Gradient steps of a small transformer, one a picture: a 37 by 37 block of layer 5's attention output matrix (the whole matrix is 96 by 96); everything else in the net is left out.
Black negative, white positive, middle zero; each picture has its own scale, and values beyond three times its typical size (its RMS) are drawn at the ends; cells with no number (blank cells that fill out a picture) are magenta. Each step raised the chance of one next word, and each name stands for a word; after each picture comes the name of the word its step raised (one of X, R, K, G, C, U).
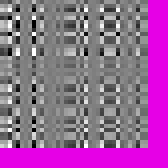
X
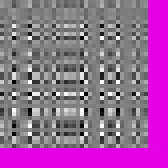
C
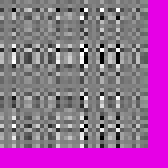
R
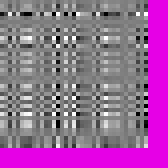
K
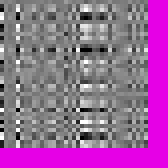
X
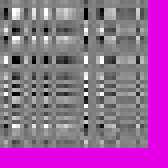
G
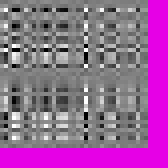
R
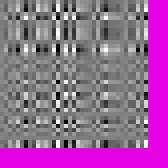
X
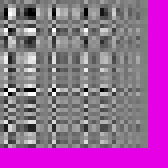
G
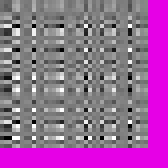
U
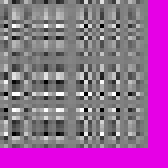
C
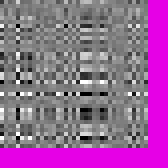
C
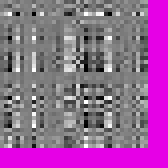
K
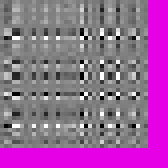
G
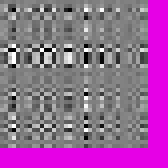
R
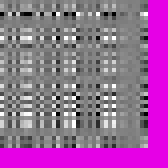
K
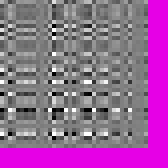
C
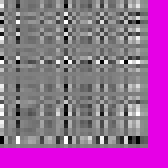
K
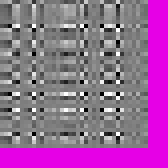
C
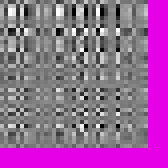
G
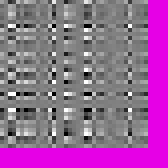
C
